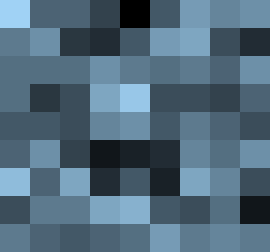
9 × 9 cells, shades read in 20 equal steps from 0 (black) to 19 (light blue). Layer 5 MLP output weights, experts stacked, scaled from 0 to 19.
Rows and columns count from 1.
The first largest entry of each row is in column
1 7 4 5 5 2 1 5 6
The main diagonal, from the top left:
19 13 10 15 13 4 15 10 11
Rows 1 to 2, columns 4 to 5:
6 0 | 4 8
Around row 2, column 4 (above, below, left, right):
6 13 5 8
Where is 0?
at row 1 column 5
